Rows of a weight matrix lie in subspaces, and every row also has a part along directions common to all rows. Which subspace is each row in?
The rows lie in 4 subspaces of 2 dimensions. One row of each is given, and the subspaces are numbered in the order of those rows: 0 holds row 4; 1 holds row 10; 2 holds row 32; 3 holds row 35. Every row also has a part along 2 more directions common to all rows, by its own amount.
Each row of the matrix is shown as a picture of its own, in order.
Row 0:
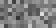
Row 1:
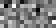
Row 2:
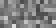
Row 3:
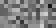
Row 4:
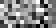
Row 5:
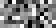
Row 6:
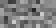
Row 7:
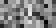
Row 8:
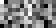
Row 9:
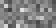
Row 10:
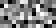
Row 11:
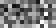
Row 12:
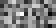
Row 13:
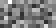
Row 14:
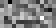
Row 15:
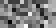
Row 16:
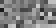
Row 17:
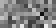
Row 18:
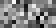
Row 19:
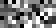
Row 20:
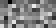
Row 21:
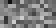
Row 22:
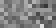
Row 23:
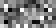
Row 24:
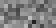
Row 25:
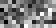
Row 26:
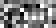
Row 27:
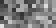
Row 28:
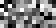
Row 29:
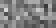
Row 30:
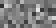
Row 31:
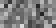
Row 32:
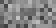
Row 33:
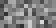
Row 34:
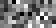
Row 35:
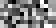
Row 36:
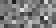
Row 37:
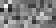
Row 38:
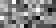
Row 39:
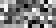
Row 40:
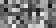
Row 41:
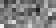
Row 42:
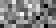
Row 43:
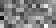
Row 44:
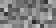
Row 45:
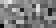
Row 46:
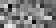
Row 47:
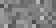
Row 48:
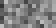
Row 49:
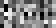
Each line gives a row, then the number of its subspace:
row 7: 3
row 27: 3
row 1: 1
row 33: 3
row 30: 1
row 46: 2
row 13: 1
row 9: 2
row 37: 2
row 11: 0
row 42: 3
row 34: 3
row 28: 2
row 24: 2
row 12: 3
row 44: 2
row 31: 1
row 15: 0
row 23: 2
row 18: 3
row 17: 1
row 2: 1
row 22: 3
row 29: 0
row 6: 1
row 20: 1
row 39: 2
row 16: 2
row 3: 0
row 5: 1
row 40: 0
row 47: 2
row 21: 1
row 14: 1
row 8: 3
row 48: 3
